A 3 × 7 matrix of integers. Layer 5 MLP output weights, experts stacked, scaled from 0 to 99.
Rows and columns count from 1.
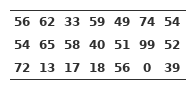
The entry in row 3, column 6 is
0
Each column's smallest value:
54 13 17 18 49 0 39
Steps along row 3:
down up up up down up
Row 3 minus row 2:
18 -52 -41 -22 5 -99 -13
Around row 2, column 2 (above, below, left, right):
62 13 54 58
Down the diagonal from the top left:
56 65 17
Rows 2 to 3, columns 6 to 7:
99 52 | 0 39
